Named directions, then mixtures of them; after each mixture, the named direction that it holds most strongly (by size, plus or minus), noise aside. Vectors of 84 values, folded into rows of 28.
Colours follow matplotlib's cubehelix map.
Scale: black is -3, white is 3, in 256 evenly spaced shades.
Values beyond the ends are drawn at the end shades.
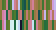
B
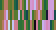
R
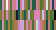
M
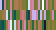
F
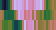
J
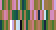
B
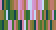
F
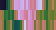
J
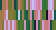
R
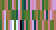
B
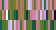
F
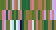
B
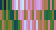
J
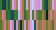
J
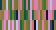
R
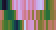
J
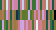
M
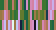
R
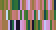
B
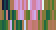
J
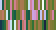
F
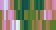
J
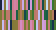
M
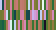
F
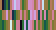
F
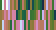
M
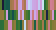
J
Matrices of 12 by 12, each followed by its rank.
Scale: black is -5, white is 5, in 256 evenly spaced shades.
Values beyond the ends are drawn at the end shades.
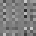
two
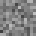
full rank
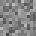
full rank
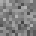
full rank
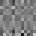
two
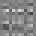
two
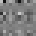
two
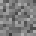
full rank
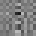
two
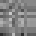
two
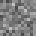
full rank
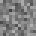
full rank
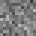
full rank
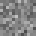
full rank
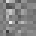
two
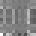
two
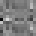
two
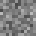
full rank
